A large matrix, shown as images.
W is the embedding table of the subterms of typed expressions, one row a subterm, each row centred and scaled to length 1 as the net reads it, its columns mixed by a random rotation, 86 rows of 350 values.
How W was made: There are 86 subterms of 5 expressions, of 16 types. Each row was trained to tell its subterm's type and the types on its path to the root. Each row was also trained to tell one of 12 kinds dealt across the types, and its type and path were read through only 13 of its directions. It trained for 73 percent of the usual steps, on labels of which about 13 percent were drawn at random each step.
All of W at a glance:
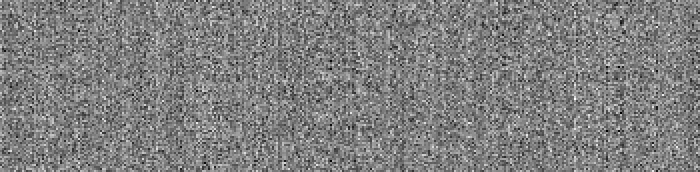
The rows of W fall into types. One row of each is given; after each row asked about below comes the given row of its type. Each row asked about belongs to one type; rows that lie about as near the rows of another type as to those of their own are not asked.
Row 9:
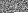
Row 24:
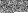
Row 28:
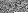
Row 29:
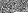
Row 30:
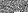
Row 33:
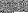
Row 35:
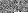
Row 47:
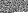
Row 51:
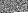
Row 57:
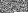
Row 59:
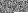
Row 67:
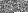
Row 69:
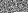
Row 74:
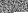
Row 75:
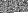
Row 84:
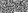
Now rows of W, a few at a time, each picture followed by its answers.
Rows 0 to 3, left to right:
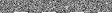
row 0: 33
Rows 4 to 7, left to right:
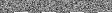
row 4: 57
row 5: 28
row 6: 28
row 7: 24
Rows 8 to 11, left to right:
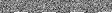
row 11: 47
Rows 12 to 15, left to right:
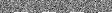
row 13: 69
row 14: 30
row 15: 67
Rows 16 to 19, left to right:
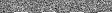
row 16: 51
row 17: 51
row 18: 33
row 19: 67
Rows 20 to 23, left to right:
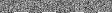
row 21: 30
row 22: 74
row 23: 35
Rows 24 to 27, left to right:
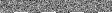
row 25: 47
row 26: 28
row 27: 67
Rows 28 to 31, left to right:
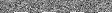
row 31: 51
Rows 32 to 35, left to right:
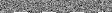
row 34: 30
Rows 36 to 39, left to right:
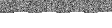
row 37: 74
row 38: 28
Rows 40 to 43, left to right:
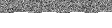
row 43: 30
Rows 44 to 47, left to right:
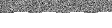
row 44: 67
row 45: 33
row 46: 24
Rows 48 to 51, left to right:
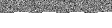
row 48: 59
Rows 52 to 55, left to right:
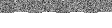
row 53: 35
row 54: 51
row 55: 47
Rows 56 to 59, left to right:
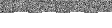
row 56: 67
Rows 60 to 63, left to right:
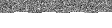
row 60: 29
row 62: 24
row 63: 35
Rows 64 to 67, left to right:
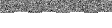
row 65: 33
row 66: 9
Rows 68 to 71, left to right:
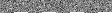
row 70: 35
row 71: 51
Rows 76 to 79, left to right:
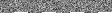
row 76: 47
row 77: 9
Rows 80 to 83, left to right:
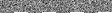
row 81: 9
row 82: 28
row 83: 69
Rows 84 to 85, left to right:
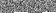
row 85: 59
